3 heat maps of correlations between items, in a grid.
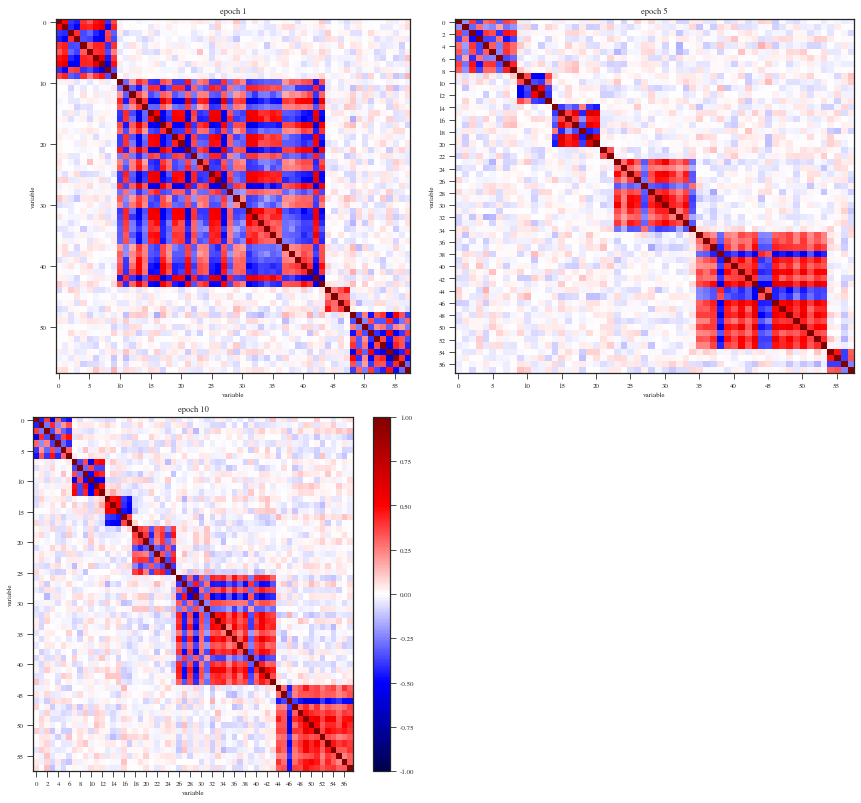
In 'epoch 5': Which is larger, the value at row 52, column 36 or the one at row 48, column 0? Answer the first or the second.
the first
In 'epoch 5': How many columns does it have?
58
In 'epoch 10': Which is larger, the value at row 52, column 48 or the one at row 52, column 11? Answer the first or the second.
the first
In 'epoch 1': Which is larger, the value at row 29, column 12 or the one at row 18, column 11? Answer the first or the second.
the first
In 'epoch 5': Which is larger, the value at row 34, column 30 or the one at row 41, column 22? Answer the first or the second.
the second
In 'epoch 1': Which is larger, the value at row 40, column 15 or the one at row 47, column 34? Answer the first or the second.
the second
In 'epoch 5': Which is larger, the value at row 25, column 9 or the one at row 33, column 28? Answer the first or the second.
the second
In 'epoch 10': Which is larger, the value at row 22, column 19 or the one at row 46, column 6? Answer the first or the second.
the first
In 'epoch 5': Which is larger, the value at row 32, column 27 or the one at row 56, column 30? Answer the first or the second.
the second
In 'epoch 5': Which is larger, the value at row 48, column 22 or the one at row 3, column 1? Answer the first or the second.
the second
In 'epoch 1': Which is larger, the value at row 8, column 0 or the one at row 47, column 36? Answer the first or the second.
the second
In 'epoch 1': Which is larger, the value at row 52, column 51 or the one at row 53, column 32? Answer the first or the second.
the second
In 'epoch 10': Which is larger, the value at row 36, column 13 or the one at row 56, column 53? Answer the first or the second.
the second
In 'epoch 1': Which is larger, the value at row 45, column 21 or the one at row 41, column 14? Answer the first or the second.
the second
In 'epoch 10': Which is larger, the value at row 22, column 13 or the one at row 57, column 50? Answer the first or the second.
the second
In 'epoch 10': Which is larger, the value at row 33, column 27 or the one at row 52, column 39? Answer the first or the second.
the second
